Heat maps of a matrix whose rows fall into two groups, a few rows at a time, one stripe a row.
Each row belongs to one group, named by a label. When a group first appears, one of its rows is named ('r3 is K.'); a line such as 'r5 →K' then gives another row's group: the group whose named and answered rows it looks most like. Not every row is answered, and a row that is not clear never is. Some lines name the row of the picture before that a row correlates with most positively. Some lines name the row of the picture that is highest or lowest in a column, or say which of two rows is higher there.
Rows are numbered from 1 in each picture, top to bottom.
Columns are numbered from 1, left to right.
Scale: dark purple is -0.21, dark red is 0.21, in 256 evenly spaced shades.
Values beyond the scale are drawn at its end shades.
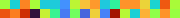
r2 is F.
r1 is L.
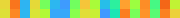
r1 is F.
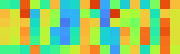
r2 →F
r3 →F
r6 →L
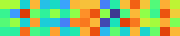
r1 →L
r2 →L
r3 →L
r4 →L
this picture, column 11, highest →2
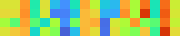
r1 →F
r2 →F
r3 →L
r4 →F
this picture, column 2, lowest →3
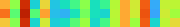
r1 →F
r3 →F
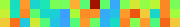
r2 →L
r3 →F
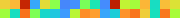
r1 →F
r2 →L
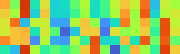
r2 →F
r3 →F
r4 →F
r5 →F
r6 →L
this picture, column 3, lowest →3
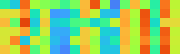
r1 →L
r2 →F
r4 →F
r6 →F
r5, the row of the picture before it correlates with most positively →3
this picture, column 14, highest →1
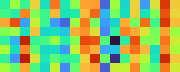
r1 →L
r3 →F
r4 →L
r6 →L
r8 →L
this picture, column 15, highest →3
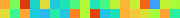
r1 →F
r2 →L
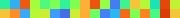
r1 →L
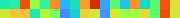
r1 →L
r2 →F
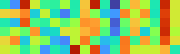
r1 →L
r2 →F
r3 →L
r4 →L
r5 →F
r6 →L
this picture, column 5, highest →2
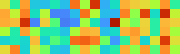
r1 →L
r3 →F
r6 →F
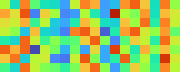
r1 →L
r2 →F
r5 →L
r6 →F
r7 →F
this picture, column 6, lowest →7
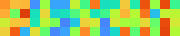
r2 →F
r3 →F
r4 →F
